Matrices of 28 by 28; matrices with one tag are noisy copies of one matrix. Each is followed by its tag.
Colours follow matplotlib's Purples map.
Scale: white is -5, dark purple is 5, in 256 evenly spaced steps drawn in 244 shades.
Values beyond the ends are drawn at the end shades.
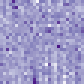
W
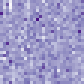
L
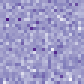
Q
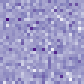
Q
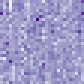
L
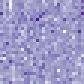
L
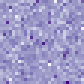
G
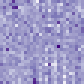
W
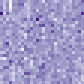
L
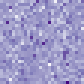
G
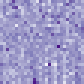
W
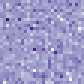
Q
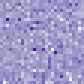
Q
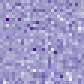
Q
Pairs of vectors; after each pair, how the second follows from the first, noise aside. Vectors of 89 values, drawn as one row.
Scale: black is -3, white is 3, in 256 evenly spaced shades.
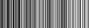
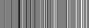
partly zeroed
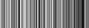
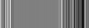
partly zeroed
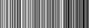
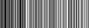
reversed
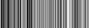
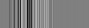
partly zeroed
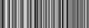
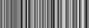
reversed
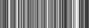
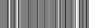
partly zeroed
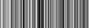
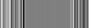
partly zeroed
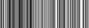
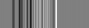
partly zeroed
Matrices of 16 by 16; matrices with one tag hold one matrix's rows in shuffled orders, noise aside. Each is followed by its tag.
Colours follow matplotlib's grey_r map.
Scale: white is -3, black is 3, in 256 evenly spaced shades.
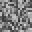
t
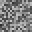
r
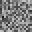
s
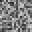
t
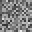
s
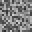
r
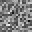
t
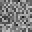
s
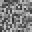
r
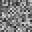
s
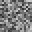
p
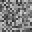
r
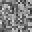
t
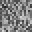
s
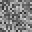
r
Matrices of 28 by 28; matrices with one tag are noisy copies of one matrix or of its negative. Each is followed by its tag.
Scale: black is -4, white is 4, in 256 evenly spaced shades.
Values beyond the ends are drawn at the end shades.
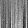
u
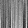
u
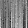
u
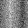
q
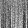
u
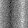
q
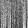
u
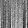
u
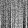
u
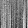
u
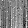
u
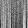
u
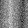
q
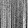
u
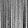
u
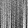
u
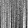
u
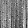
u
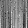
u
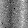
q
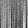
u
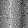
q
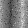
q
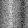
q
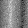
q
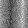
q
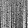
u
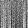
u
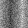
q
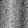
q
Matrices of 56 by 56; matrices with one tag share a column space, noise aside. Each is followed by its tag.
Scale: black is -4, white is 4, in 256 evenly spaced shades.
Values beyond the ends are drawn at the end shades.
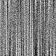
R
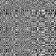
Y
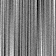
R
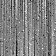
R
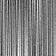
R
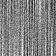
R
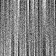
R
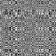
Y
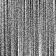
R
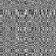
Y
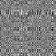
Y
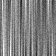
R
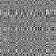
Y
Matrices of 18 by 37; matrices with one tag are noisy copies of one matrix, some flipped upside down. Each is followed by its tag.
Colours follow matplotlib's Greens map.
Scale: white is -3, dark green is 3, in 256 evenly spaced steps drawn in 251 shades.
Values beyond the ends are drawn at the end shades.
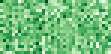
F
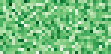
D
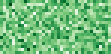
D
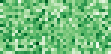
F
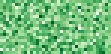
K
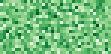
K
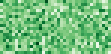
F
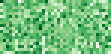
F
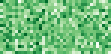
F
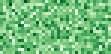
D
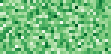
K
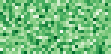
K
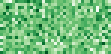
F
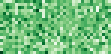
F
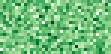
K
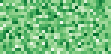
K
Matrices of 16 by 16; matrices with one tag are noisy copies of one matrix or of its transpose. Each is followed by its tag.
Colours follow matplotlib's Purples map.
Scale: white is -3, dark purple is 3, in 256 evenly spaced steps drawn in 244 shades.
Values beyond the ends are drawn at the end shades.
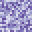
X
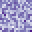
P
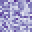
P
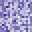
P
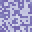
P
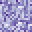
X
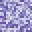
X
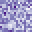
P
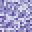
X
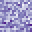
X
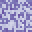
P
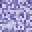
P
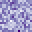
P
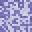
P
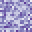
X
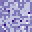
P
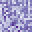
X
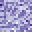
X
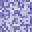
P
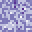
P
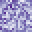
P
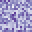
P
